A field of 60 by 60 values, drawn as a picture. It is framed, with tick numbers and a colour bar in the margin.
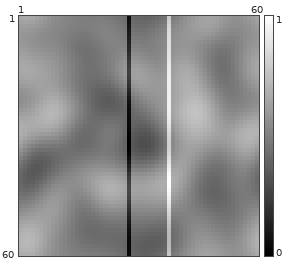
The distribution is heavy-tailed on both sides. The ninth with the highest average is the middle right. The ninth with the lowest average is the centre. Columns 28 and 38 differ from the columns beside them. The top left is the smoothest part.
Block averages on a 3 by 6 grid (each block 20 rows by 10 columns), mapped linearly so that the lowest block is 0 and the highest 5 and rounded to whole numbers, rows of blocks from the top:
421443
320354
422322
